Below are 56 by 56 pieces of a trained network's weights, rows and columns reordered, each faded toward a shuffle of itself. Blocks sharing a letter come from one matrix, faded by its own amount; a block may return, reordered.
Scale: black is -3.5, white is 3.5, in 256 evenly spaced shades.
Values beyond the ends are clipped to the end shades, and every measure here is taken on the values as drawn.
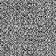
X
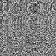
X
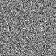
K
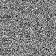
K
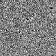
K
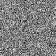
K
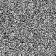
K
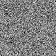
K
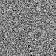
K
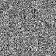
K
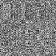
X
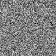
K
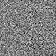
K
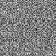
X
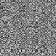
X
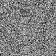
K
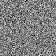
K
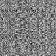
X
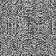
X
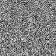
K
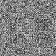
X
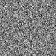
K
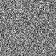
K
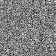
K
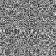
X
